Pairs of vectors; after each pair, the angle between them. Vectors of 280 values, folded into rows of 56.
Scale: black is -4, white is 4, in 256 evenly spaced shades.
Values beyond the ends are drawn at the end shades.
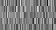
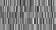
nearly opposite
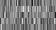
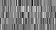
nearly parallel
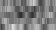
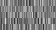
orthogonal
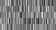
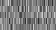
nearly parallel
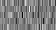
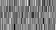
partly aligned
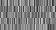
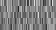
partly opposed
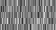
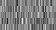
nearly opposite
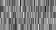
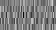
partly opposed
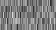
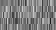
nearly opposite
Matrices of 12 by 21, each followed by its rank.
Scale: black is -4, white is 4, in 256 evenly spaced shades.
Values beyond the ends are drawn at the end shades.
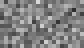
full rank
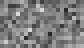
full rank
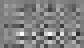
two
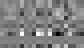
two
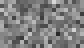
full rank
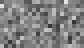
full rank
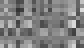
two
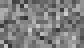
full rank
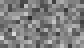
full rank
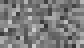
full rank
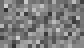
full rank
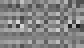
two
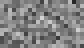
full rank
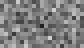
full rank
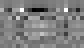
two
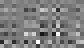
two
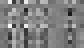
two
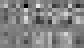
two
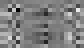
two
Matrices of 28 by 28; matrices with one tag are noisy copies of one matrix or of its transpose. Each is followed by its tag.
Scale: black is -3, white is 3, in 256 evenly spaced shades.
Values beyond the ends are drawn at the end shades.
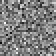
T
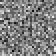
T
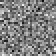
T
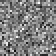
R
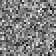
R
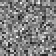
R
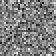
T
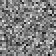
R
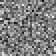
T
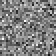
R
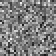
R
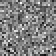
R
